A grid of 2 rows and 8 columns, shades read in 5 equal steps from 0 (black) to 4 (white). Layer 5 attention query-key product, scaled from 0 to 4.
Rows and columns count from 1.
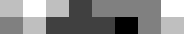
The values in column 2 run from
3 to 4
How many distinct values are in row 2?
4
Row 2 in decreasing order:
3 3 2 2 1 1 1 0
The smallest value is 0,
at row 2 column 6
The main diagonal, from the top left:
3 3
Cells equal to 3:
4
